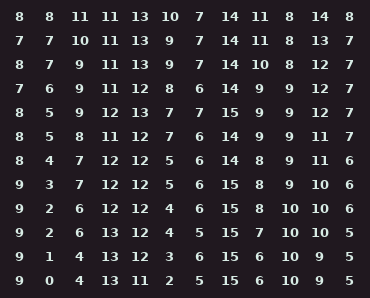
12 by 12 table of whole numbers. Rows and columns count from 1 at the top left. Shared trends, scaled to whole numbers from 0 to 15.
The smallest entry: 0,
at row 12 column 2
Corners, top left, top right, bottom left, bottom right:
8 8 9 5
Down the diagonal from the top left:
8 7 9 11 13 7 6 15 8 10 9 5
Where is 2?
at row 9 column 2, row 10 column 2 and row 12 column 6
